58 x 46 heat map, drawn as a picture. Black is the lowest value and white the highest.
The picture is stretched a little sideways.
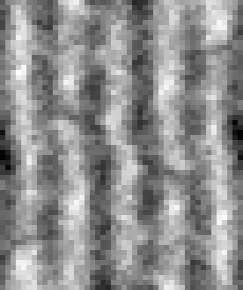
Upright stripes repeat 5 times across the table. There is no seam. No overall slope runs across the table. The grain runs up and down. It looks the same turned upside down.
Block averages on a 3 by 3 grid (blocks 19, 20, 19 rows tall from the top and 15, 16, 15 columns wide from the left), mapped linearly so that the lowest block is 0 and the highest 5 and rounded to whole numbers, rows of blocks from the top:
515 / 303 / 515
